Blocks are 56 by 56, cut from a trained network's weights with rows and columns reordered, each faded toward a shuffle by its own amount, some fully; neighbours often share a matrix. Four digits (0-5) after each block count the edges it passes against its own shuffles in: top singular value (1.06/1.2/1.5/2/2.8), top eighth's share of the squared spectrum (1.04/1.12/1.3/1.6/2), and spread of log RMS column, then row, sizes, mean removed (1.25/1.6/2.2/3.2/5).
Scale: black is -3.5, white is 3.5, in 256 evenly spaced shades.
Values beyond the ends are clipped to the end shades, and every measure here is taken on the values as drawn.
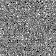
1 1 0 0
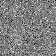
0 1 0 0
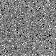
0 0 0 0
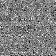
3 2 0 1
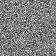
0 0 0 0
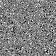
0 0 0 0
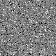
0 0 0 0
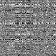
4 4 2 3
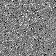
1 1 0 0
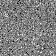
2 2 0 0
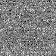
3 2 0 1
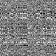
4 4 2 3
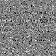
3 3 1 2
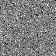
1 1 0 0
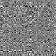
4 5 2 3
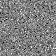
2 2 0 1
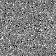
0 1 0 0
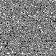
2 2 0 0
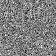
2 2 0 0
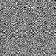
4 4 1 2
